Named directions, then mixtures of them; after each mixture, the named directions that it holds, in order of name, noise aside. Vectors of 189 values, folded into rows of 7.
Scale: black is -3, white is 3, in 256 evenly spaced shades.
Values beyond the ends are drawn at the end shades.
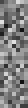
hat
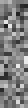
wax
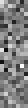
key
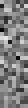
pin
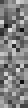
hat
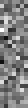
hat, pin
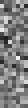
pin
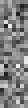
wax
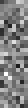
hat, wax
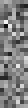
wax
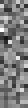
pin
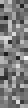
pin, wax
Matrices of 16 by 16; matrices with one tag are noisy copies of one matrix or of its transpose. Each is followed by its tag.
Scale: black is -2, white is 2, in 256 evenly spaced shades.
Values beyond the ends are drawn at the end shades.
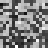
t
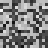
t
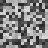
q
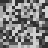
q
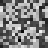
q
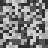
q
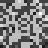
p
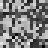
t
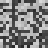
t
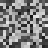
p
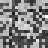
t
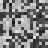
t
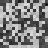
q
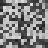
q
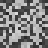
p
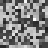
q
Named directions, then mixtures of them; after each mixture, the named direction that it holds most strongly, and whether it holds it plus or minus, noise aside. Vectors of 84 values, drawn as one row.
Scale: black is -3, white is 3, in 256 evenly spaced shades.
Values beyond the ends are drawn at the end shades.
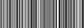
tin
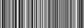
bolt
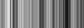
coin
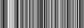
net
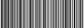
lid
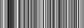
net, minus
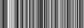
net, plus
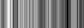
coin, plus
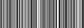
tin, plus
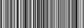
bolt, minus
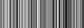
tin, plus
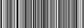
bolt, minus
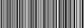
tin, plus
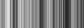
coin, plus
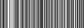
net, plus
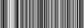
net, plus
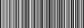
lid, minus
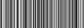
bolt, minus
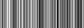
tin, minus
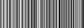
tin, plus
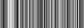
net, plus
